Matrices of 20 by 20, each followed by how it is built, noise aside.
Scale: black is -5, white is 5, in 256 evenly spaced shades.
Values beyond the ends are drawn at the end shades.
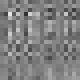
low rank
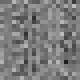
low rank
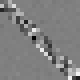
banded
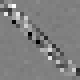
banded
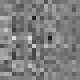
low rank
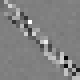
banded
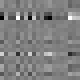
low rank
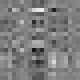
low rank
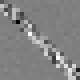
banded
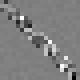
banded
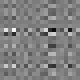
low rank
